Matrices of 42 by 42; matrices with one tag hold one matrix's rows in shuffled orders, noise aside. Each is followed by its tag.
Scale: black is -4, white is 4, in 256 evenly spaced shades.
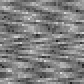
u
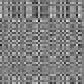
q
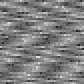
u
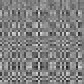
q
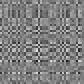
q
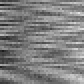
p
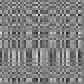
q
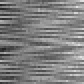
p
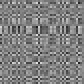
q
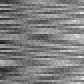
p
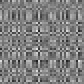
q
